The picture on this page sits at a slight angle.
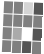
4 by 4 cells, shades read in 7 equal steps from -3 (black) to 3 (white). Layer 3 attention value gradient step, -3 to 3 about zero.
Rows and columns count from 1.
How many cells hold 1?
1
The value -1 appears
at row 1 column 4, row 3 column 4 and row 4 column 3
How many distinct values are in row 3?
4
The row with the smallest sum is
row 4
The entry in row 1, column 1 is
0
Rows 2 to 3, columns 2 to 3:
0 0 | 1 3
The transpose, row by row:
0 0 0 0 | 0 0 1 0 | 2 0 3 -1 | -1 0 -1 0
